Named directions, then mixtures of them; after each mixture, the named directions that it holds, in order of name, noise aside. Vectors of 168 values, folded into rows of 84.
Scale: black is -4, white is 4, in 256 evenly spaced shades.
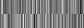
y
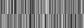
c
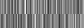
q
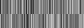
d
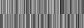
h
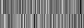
y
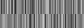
c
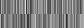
d, q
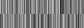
h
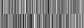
q, y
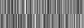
q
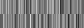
h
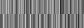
h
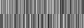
h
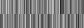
h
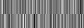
y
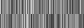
d
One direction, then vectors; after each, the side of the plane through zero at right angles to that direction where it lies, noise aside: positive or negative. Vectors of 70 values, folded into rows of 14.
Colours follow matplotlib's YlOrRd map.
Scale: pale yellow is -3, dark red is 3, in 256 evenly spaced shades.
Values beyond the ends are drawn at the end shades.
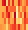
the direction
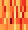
negative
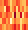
positive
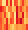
negative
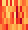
negative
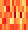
positive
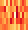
negative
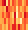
positive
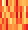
negative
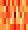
positive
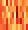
negative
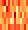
positive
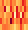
negative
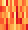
negative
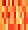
positive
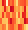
positive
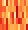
negative
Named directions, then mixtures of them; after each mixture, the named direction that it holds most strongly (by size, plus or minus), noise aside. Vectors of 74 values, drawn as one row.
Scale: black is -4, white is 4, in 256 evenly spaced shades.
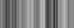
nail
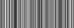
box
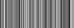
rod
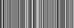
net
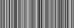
box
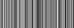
net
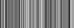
rod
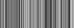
rod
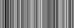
box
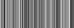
rod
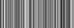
rod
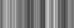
nail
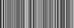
net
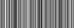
box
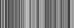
rod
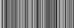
net
